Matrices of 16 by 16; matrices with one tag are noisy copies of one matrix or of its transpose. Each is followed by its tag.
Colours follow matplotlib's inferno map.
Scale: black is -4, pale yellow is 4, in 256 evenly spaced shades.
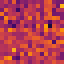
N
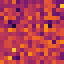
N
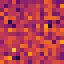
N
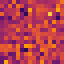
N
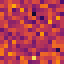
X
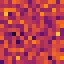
X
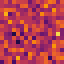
X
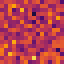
X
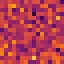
X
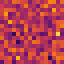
X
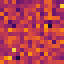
N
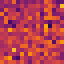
N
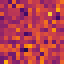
N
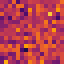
N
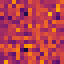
N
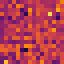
N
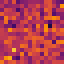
N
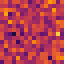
X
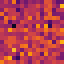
N
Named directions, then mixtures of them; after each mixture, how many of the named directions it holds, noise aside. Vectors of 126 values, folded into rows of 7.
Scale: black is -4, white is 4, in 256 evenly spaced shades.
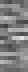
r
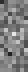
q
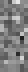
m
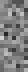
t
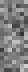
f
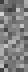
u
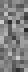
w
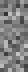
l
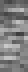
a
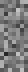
three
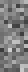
one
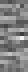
one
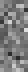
one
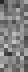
three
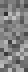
one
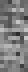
two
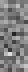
three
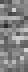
three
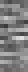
one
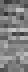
three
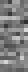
two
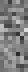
three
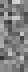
two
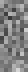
two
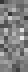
three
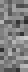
three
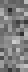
three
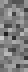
one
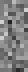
one
